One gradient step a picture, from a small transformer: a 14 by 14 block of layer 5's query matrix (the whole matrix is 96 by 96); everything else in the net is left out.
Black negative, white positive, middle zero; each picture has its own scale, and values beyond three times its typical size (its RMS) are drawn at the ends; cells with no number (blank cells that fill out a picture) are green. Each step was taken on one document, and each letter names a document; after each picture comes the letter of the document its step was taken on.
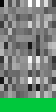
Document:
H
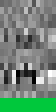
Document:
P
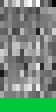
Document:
H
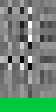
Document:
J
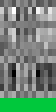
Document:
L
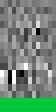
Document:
P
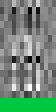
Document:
P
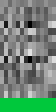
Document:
L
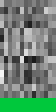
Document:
L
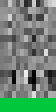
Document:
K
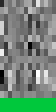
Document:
H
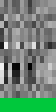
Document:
L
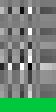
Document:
J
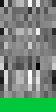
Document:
H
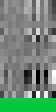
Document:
K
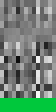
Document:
L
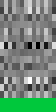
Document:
H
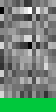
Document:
P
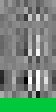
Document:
K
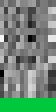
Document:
J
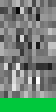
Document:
P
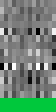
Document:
H
